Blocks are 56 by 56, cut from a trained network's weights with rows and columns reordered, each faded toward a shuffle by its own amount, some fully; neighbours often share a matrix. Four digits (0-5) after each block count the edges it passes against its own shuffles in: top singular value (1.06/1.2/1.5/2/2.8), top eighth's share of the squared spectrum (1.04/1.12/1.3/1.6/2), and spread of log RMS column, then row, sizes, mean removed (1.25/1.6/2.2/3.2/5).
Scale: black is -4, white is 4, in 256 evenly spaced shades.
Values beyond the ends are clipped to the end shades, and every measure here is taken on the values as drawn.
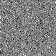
0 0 0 0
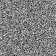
1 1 0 0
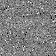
1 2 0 0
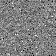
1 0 0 0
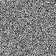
0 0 0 0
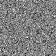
2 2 0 0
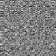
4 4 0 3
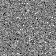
0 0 0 0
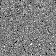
0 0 0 0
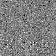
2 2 0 1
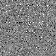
2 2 1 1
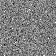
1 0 0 0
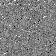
0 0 0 0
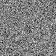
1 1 0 0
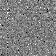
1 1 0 0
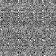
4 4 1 2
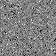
0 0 0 0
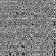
3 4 2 2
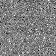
2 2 0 1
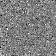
2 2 0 0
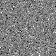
1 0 0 0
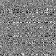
4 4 1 3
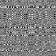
4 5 1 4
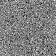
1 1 0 0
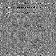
3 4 1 2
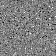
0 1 0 0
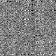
3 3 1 2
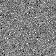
0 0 0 0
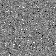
0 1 0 0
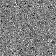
1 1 0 1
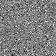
1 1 0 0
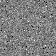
0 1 0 0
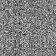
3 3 1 1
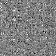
2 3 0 1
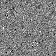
1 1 0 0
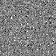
2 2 1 1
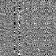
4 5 2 2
